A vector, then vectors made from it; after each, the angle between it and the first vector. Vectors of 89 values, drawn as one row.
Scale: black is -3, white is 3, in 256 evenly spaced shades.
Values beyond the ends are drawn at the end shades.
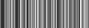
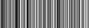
nearly parallel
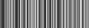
nearly parallel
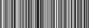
partly opposed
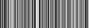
orthogonal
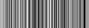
partly opposed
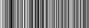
partly opposed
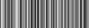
nearly opposite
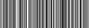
partly opposed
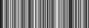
orthogonal
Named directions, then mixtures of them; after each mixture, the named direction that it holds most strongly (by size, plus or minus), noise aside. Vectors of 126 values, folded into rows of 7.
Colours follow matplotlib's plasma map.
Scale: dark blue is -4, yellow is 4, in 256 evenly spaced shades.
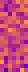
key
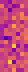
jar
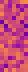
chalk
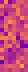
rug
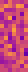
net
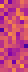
rug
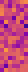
chalk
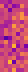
jar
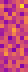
net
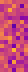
jar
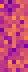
jar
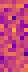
net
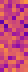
chalk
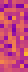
net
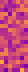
key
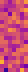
key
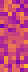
key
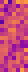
key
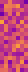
chalk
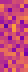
net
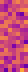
key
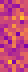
jar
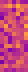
chalk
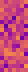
chalk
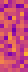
net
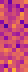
chalk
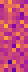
jar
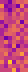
jar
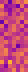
chalk
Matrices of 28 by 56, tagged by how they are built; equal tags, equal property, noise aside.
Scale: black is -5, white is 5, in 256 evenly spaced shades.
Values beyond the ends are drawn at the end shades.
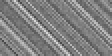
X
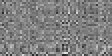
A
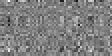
A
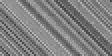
X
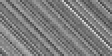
X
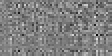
A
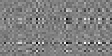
A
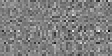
A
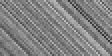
X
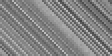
X
